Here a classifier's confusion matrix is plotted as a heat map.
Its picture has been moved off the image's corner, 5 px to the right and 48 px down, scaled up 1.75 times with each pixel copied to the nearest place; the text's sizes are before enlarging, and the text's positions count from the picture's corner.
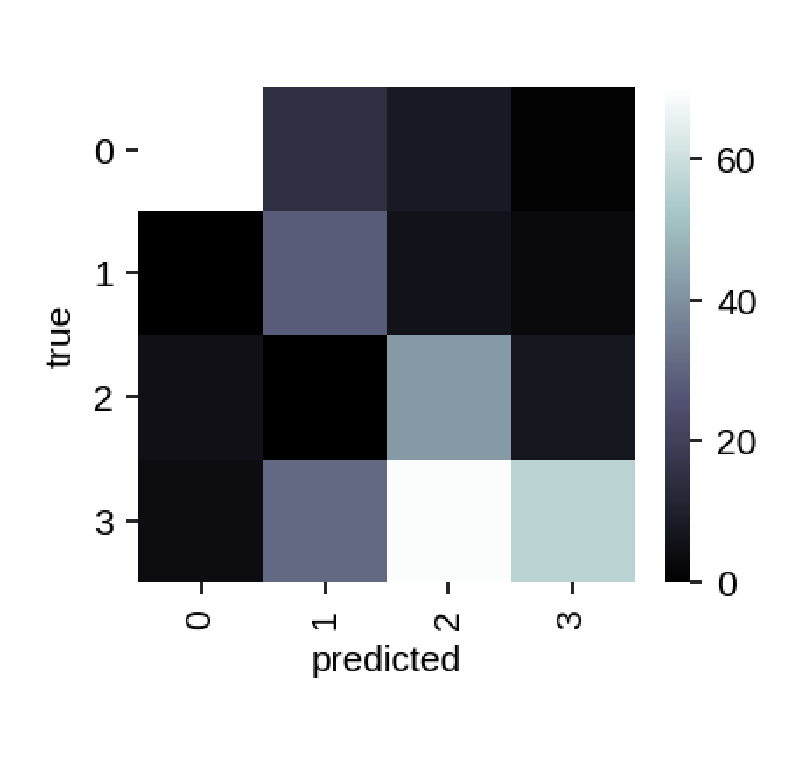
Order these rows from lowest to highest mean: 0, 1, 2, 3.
1, 2, 0, 3
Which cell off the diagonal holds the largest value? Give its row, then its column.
3, 2
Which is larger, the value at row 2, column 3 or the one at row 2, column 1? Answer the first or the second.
the first
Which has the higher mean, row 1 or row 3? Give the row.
3
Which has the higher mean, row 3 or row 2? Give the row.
3
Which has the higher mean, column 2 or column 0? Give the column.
2
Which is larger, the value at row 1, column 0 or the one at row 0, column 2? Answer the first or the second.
the second
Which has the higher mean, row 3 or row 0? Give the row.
3
